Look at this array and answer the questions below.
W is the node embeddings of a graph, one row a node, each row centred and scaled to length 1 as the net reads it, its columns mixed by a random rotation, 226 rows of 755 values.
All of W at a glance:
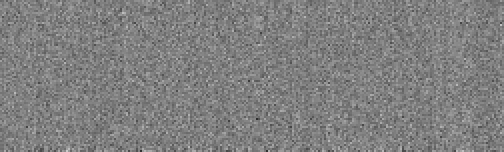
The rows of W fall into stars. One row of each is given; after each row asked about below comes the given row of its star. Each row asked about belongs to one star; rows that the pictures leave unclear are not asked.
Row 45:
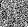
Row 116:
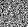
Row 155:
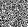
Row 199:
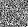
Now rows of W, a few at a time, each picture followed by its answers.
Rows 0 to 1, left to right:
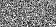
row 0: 155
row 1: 45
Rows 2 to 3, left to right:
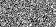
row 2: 199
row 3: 155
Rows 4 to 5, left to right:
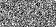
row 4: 155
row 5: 45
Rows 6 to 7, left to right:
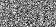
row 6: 45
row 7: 155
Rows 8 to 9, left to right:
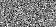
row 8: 199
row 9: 155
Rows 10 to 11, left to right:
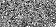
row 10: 116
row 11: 45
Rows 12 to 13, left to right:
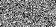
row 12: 116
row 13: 199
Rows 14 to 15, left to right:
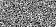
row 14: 155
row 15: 155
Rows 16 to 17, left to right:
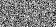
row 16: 155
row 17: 45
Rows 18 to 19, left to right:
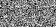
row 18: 199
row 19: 116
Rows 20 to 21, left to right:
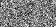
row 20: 45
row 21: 116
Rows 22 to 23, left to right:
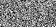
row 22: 116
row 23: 45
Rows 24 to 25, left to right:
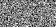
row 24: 199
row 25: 155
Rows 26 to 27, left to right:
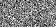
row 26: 155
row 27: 199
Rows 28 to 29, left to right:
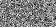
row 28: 155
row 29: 199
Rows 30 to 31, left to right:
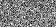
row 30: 199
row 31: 155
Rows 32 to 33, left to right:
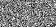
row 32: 155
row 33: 116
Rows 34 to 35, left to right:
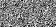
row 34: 116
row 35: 116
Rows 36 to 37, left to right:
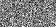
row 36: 155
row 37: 199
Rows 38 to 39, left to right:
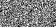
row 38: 199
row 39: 116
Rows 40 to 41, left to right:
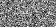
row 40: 199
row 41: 199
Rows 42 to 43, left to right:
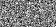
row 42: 155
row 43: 45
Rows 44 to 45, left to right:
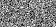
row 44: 199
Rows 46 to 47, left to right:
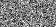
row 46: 45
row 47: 155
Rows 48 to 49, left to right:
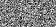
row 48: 155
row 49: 116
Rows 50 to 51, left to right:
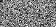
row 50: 45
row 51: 45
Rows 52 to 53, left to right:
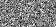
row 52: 155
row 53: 45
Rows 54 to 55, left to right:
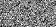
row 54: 116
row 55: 199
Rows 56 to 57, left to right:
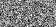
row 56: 116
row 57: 155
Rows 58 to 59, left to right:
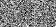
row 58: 45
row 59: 116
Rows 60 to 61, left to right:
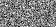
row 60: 155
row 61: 45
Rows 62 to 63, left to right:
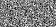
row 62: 45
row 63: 155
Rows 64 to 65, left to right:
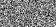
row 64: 116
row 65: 45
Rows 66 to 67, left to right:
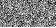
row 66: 199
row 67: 199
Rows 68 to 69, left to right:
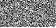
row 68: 199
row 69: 155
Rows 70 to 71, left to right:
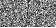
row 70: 116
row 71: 45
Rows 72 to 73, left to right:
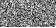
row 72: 45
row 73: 199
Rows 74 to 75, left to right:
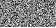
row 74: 116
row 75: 155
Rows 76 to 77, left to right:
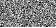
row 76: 116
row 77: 199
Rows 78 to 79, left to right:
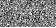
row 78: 199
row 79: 199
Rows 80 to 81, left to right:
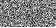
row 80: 45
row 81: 199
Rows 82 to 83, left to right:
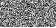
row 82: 45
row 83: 116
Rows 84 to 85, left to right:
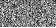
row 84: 155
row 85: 199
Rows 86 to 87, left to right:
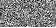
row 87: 45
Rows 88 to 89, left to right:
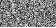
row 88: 45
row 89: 45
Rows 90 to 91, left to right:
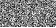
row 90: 155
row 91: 116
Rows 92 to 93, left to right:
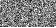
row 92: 155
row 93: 116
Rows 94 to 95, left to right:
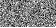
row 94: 155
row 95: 45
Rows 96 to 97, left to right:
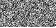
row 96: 116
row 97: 116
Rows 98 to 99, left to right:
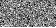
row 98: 45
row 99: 199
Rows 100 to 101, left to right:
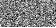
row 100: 116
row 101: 45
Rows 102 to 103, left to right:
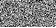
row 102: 116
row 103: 199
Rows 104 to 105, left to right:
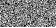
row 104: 116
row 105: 155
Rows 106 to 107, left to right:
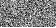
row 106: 45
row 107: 116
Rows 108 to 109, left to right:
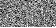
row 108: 155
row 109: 45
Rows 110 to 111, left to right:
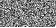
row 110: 199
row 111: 116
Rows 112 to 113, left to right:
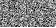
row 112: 155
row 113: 155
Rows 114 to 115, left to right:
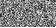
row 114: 116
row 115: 155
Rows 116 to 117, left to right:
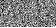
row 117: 45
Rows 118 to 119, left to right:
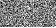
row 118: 199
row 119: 199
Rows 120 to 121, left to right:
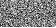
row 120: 45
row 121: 45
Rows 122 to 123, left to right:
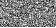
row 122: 45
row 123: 116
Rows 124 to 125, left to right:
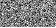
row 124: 199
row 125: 199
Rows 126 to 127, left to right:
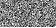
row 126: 155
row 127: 116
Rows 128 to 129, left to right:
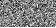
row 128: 116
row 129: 155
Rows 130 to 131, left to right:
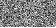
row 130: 199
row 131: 45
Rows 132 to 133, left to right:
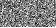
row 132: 155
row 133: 45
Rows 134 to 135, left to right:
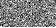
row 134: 45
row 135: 199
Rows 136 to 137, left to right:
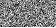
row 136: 116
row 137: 199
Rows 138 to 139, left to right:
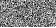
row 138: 45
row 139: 199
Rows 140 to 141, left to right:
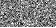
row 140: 199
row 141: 116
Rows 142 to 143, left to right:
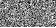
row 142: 155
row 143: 199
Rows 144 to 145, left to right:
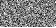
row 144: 45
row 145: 45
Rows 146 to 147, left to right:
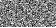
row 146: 155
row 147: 199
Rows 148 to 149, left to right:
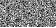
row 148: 155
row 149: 116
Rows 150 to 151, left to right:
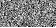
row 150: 199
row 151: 116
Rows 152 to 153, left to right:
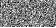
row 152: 45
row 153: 116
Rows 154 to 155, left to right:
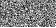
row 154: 45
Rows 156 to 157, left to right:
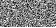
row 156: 45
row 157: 45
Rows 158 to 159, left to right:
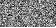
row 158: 155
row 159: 45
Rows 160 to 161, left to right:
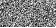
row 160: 116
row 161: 45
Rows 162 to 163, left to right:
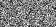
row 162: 199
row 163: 116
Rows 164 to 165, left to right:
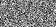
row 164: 45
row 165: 155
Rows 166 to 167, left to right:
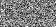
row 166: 45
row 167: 45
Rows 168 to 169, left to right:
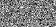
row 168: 199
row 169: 116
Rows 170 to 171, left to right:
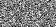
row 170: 155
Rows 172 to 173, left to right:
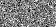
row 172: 155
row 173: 155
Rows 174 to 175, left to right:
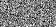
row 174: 45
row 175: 155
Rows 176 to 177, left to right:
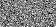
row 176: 199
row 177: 116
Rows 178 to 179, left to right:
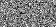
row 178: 45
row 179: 45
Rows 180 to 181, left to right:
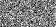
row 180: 155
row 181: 155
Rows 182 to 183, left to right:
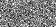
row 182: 45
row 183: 155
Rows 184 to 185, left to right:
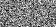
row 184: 155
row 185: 45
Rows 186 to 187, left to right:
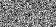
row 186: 199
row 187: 116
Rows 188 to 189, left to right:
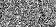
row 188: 116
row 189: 116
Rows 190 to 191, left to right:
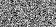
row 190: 199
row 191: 199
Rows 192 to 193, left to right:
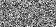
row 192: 116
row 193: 45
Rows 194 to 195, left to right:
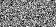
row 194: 199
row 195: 45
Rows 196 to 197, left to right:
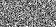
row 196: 199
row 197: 45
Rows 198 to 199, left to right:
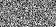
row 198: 199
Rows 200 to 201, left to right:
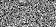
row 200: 199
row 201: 155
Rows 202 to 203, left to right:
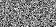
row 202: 199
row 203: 116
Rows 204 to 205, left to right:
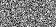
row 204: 45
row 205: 155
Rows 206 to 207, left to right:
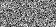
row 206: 45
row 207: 45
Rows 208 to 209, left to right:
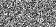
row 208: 116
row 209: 155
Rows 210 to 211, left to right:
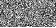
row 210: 116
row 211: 45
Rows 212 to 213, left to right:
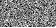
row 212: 45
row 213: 116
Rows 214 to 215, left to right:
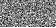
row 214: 155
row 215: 155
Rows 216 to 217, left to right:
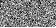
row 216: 45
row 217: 199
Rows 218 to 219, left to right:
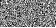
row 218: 45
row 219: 155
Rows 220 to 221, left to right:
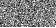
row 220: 155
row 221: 155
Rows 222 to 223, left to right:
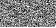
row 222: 155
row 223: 155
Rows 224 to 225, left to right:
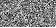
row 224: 199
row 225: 155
